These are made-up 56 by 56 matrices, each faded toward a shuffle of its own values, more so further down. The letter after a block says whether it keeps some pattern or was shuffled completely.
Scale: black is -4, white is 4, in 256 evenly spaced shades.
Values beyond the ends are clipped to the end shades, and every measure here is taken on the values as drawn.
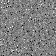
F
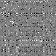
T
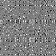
T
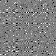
T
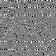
T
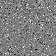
F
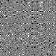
T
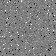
F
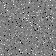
F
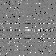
T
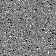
F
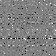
T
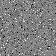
F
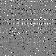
T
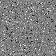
F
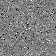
F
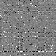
T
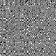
T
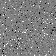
F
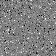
F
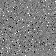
F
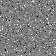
F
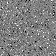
F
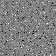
F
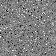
F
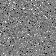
F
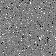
F
